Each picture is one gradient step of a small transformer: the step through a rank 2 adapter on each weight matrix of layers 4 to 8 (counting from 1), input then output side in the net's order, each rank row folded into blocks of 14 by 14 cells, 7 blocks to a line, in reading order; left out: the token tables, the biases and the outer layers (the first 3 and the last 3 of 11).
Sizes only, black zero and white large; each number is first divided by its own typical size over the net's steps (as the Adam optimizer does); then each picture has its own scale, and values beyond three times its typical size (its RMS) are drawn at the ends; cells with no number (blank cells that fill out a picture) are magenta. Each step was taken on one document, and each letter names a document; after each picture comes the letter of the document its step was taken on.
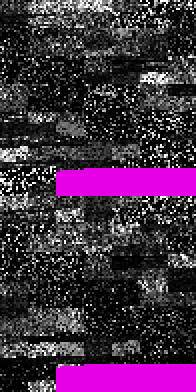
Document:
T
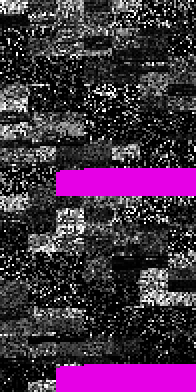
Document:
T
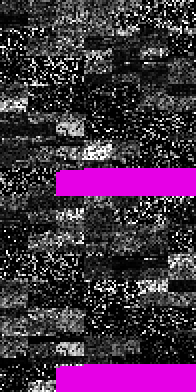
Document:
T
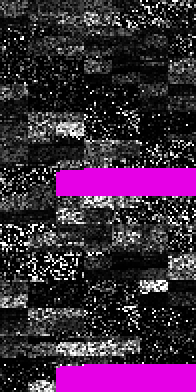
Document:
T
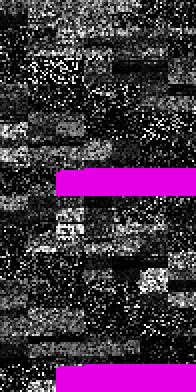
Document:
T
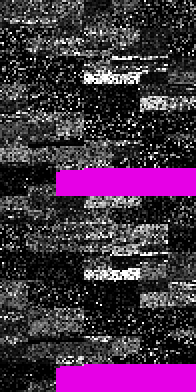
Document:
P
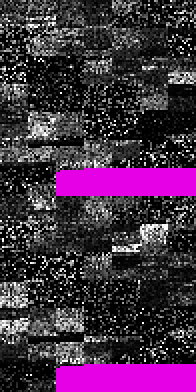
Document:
P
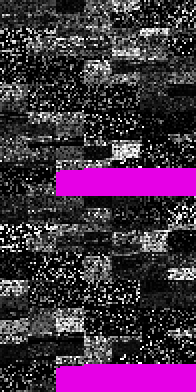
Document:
P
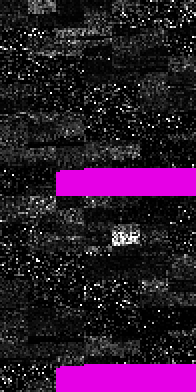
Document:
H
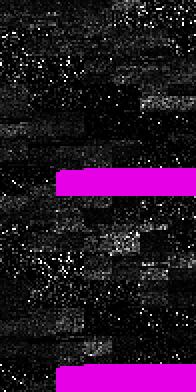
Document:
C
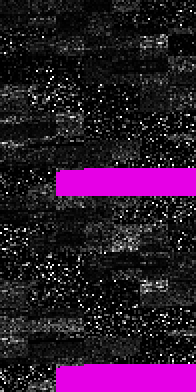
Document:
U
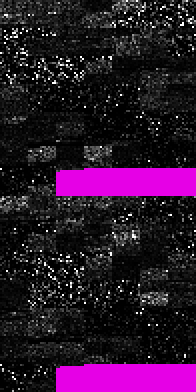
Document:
C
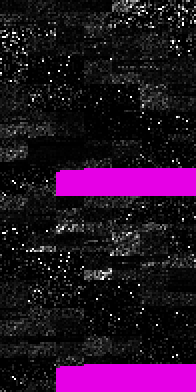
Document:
C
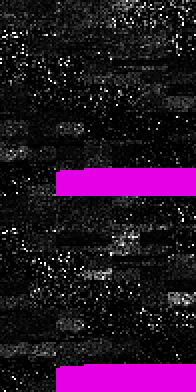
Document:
C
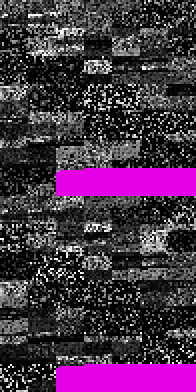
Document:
P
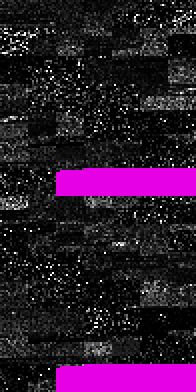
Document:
U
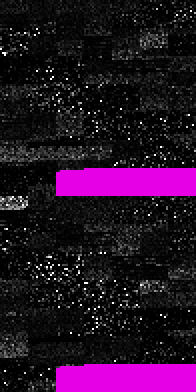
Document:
U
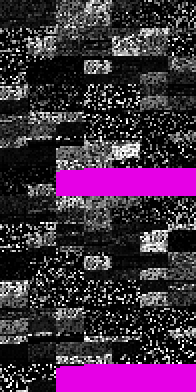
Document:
P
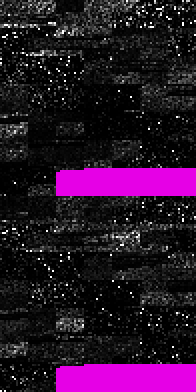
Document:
C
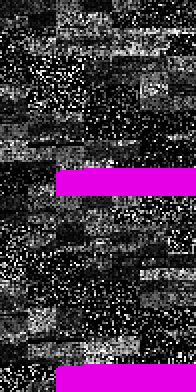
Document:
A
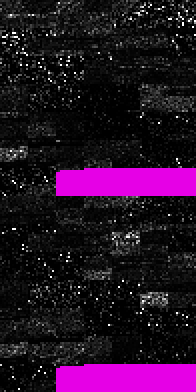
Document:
C
